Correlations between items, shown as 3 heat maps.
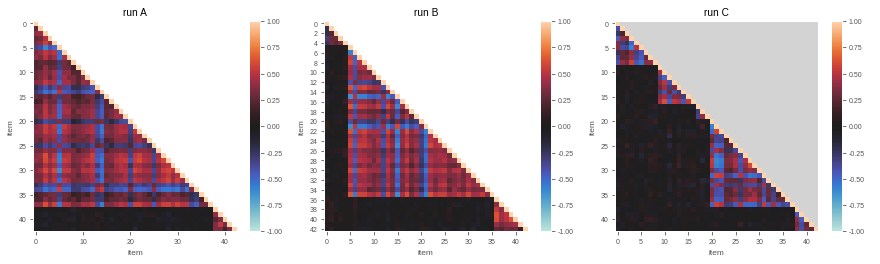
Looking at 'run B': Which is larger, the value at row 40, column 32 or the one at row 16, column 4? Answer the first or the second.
the second
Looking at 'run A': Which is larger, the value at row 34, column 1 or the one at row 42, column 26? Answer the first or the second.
the second
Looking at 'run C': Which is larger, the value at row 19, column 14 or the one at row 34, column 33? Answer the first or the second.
the first
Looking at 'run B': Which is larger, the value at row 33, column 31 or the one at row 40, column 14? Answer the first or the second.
the first
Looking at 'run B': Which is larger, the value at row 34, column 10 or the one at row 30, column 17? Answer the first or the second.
the second
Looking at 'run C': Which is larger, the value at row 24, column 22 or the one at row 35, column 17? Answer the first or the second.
the second
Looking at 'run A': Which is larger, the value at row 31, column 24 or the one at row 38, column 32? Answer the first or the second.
the first
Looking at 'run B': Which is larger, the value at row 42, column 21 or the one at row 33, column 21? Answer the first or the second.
the first
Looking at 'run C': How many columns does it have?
43
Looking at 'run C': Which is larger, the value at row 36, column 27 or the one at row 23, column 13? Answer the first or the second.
the first
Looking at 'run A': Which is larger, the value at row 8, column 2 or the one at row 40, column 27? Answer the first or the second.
the first
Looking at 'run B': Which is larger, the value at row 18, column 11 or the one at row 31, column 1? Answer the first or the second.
the first
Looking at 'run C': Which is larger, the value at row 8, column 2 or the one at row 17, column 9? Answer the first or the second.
the first
